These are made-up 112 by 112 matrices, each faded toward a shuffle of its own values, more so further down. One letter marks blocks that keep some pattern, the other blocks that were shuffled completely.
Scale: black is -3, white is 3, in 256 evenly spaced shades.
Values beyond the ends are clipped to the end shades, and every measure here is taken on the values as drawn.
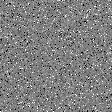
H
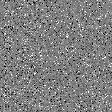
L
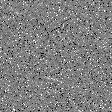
H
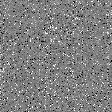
L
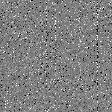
L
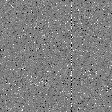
L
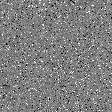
H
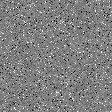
H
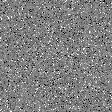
H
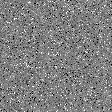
H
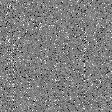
L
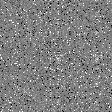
L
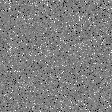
H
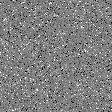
H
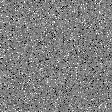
H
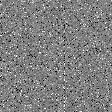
L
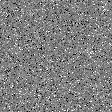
H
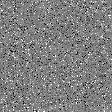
L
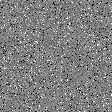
H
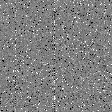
L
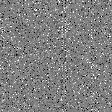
L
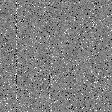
L
